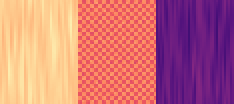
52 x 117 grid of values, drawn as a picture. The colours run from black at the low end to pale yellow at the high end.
The table splits into one row of 3 panels. Panel 1,1: very high, streaked downward, faint in contrast. Panel 1,2: high, checkered. Panel 1,3: low, streaked downward, faint in contrast.
